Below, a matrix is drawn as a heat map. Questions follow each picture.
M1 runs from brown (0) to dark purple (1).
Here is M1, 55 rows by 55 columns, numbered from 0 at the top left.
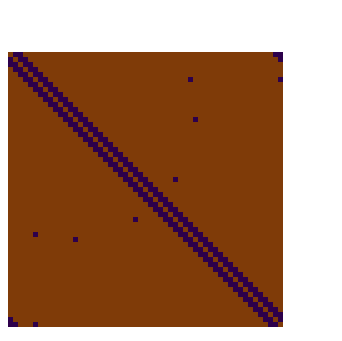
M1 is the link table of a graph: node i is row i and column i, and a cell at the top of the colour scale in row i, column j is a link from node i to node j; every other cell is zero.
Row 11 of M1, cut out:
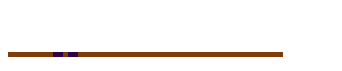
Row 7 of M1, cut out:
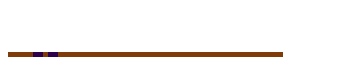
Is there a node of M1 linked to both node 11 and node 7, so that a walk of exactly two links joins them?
yes
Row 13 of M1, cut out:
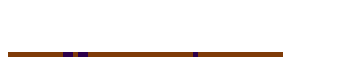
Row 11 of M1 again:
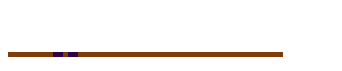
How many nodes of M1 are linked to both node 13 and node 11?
1
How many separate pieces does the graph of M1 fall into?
1
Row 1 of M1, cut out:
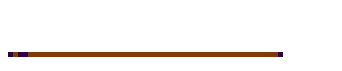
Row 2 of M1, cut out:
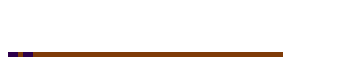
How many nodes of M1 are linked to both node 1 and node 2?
2
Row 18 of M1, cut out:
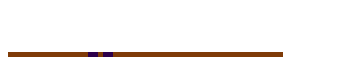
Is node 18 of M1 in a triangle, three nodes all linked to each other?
yes
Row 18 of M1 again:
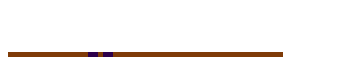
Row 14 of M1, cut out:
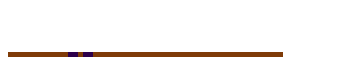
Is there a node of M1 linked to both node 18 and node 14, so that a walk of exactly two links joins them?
yes
